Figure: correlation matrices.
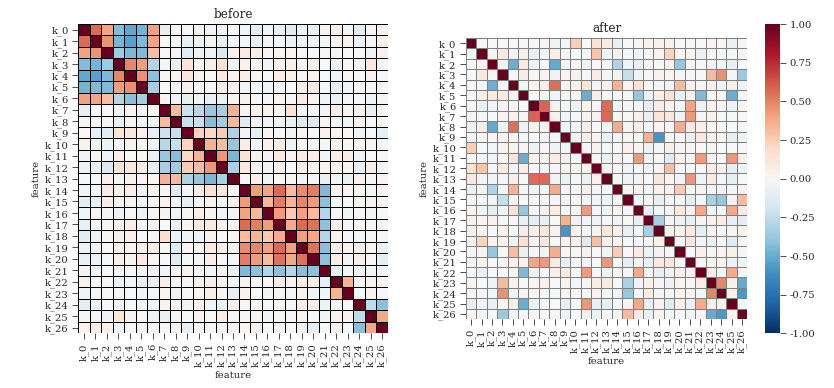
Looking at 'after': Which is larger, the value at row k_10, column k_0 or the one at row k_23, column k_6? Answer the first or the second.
the first
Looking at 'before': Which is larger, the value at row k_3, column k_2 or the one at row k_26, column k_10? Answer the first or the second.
the second
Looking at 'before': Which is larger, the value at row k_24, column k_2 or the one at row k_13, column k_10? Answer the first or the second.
the first
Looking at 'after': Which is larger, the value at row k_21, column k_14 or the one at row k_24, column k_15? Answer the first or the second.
the first
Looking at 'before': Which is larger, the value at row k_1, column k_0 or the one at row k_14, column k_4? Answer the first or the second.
the first
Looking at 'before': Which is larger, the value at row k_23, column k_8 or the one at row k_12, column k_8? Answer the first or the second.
the first
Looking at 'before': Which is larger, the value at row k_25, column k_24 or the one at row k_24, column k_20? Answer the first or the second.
the second
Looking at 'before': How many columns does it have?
27
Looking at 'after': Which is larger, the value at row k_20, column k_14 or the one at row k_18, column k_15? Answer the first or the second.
the first
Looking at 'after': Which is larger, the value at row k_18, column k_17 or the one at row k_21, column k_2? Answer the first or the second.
the second
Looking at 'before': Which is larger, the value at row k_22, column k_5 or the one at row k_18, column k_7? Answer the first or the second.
the second
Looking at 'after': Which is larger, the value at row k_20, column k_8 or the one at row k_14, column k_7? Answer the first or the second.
the first
